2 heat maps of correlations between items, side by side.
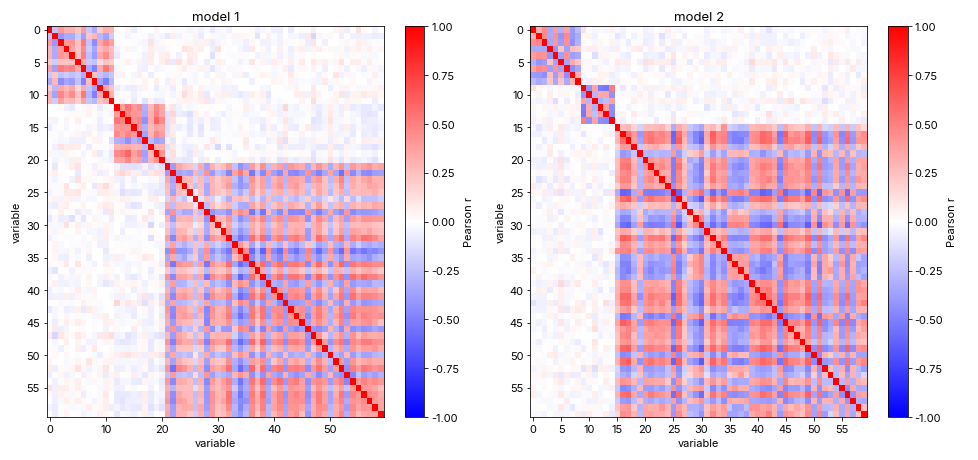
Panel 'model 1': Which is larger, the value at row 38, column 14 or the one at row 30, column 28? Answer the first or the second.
the first
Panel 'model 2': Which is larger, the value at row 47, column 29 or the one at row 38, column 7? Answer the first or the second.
the second
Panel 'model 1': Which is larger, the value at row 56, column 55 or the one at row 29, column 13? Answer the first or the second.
the first
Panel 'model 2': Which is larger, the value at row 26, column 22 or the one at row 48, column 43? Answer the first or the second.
the first
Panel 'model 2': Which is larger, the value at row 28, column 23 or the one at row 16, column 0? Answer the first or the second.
the second
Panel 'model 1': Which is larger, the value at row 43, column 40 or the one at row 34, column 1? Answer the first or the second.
the first
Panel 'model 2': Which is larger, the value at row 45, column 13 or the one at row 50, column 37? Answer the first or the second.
the second
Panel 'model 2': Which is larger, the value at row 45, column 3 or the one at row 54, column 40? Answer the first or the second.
the second
